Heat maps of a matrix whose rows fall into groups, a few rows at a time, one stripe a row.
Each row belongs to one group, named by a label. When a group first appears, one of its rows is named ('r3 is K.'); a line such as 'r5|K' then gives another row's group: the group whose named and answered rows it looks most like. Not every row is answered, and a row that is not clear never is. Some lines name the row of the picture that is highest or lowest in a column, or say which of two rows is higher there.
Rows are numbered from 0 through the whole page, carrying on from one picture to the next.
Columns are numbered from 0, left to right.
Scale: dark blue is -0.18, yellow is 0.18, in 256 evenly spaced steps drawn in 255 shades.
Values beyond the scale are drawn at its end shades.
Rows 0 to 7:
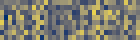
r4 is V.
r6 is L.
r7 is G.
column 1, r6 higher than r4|Yes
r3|G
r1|L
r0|G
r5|G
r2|V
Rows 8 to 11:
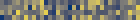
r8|L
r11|L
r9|L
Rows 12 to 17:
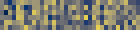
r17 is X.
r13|V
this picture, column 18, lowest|14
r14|G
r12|G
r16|G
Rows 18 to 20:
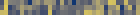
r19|X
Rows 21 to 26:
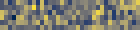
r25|G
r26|X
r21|L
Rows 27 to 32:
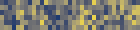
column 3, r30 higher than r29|No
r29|L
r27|G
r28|L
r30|V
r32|V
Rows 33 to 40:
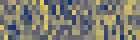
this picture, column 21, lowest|37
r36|G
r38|V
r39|X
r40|X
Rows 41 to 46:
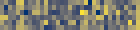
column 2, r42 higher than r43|Yes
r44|X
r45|V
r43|V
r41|V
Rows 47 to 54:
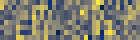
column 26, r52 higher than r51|No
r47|X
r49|L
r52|G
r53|G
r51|G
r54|V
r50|L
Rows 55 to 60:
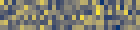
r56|X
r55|V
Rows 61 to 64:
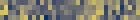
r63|X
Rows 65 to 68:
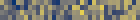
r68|L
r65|V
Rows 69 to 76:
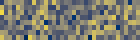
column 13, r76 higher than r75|Yes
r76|V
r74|G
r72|G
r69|G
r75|X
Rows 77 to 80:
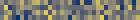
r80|X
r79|G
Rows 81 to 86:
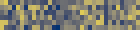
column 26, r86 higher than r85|Yes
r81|X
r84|L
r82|V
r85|X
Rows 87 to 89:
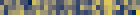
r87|G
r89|G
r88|V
